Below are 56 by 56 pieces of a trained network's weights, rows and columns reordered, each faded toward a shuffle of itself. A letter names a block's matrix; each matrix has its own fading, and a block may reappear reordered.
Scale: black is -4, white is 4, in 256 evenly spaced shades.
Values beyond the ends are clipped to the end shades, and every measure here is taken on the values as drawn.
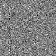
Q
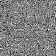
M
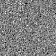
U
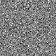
U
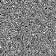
U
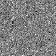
Q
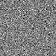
U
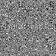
M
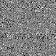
M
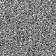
U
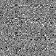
M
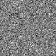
Q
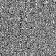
Q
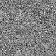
M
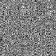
M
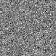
Q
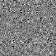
M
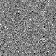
U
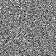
U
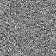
Q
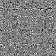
M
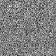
M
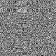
M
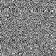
M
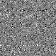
M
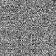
M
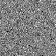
U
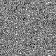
U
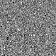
U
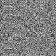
M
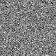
U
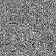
Q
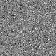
Q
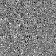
Q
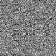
M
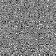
M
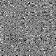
M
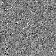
U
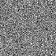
Q
